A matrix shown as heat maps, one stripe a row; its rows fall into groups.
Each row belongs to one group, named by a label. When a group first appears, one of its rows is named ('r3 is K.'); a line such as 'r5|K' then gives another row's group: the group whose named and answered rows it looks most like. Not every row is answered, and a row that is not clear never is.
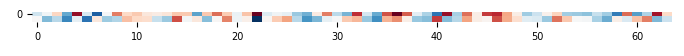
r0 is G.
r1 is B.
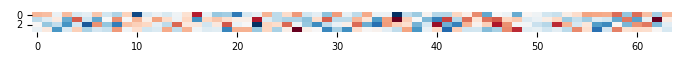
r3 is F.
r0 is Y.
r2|B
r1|G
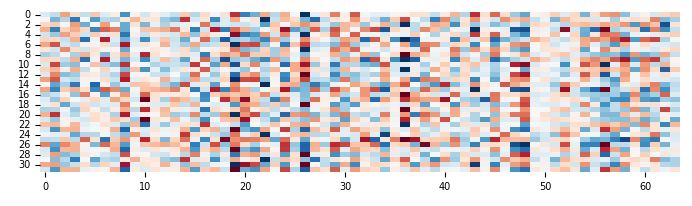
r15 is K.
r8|G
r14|B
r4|K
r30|F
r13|F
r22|Y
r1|B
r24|B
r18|F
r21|G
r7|K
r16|G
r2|Y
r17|G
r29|B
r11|Y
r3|K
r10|F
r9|Y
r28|F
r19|G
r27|K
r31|K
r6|F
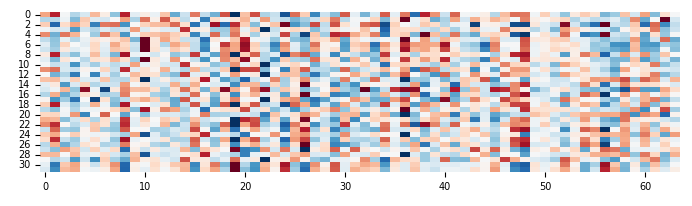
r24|Y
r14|F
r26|F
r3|B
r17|B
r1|G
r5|G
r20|Y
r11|F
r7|G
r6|G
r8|F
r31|K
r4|K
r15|G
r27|K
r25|F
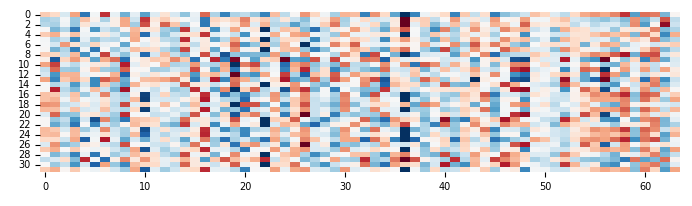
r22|B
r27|Y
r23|Y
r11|F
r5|B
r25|Y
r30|B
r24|Y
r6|K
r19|Y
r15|F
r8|Y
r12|K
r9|K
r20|F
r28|B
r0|Y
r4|Y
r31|Y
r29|G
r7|B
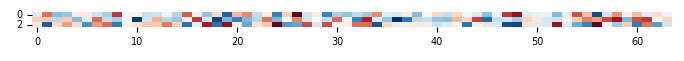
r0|F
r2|K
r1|Y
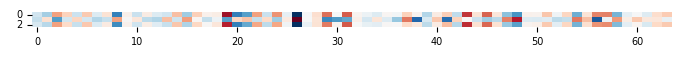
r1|F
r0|K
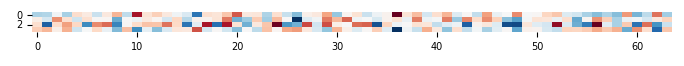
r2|K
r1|K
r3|Y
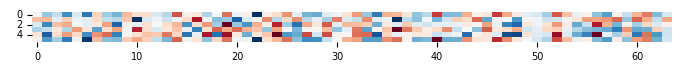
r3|G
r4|K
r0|B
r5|B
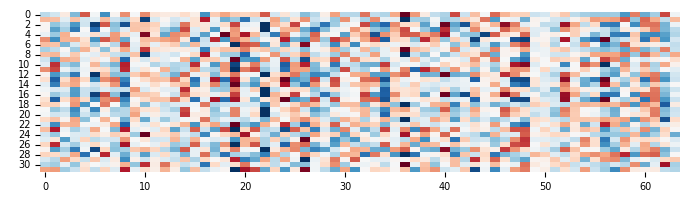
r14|K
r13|K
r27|B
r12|B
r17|K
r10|F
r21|Y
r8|Y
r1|Y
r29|K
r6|F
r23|F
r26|F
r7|G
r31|F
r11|F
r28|Y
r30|G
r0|G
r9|K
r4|G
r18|Y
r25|F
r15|B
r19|B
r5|K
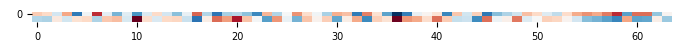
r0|Y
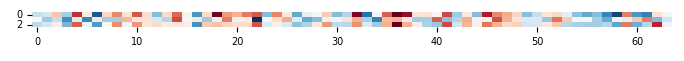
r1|B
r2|G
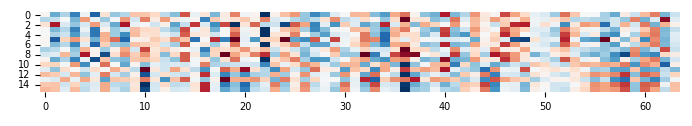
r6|B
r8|G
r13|G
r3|B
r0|B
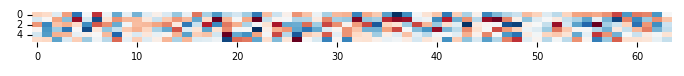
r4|K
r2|K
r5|F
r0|Y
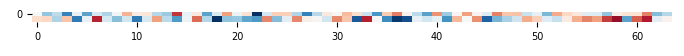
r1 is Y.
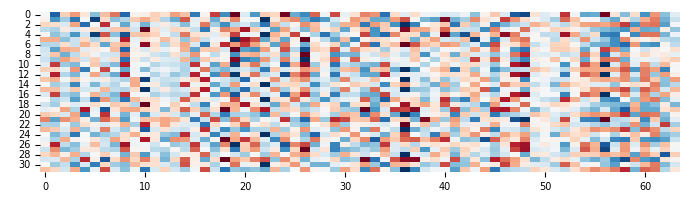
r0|K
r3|G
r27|F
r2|Y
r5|F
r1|B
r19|G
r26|F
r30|B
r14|B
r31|Y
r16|F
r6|G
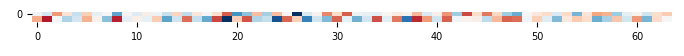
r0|K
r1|F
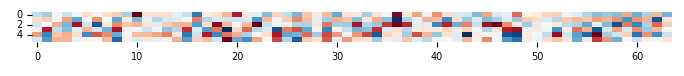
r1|Y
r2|G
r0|G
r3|F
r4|K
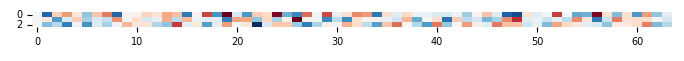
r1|F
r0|K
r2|B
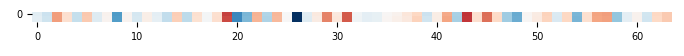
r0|K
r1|K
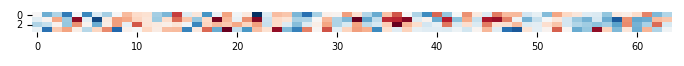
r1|G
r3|K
